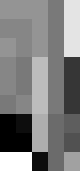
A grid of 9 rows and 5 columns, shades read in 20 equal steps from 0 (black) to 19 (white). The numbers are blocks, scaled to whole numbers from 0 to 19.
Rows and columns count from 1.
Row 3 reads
11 10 11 9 17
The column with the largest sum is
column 3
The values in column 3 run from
1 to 14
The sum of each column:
80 79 102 78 88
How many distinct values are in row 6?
4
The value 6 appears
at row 8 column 5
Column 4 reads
9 9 9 9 9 9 8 8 8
